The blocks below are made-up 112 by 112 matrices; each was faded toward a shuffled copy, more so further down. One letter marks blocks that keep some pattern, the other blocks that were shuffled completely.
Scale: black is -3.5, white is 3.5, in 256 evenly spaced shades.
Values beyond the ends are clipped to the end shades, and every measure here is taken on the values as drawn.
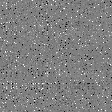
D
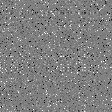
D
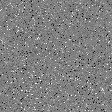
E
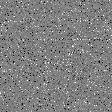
D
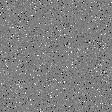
E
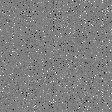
D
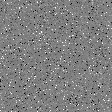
E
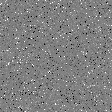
E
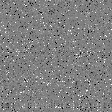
D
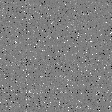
D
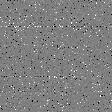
D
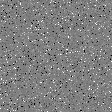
E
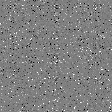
D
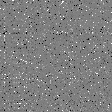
D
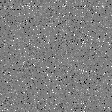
D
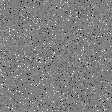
E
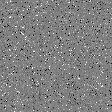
D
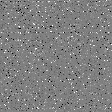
D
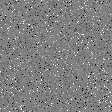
E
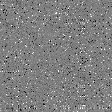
D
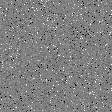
E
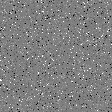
E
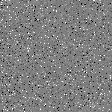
D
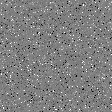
E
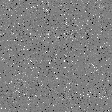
D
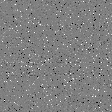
D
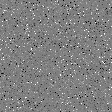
E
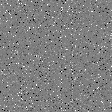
D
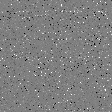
D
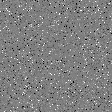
E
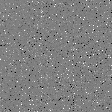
D
